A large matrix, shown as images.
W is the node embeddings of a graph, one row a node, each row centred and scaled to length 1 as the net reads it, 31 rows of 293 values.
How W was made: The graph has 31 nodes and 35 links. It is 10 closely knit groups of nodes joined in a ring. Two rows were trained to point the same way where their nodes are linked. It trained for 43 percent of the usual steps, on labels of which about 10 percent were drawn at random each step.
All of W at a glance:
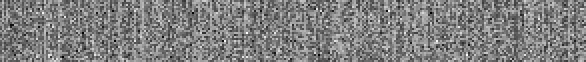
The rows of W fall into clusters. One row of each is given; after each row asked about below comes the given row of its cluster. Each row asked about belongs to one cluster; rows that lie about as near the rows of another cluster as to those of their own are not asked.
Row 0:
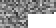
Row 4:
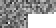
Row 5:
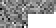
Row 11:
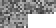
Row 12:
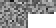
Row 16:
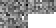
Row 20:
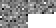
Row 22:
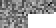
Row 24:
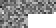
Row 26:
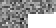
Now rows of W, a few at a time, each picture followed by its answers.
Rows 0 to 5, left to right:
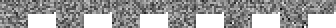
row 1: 16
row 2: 24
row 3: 12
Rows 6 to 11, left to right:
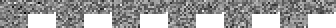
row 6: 20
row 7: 20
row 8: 26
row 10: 5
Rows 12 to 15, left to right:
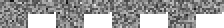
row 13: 22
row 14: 26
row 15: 11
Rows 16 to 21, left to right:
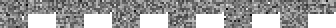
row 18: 24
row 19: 11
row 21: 12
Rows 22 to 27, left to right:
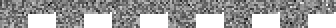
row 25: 0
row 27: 16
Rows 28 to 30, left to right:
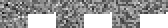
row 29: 4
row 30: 0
